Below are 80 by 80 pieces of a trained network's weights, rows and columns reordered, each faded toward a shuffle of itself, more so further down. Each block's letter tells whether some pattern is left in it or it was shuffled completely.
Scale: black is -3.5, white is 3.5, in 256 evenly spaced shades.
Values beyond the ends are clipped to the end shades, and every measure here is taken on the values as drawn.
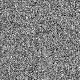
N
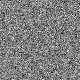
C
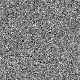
C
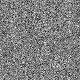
N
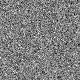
C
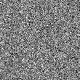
N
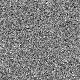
C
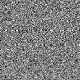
N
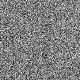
N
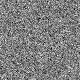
C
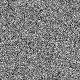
C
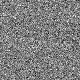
C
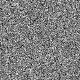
C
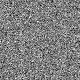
C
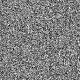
N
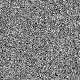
N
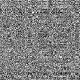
N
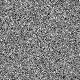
C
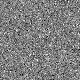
C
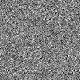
N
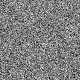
C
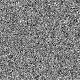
C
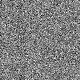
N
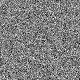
C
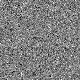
N
